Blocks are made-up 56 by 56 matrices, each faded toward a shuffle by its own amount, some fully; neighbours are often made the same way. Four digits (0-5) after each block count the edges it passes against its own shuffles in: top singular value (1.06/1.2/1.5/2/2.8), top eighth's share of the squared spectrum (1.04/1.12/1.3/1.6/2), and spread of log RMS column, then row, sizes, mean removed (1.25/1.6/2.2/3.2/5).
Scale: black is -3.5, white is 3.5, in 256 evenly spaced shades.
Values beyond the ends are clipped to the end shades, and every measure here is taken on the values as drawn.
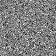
0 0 0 0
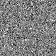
0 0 0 0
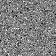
1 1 0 0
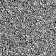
2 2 0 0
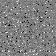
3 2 0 1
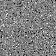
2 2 0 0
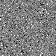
1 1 0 0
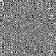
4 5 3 2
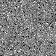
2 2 0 0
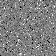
0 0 0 0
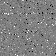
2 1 0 0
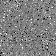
0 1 0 0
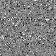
1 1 0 2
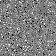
0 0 0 0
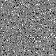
3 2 0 1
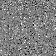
2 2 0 1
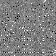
3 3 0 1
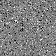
0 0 0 0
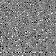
3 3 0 1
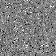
3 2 0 1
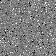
0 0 0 0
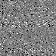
2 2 1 2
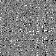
2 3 2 2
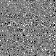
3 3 2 2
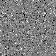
2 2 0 1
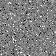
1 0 0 0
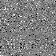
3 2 1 2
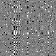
4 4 3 1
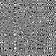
4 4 2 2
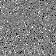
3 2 0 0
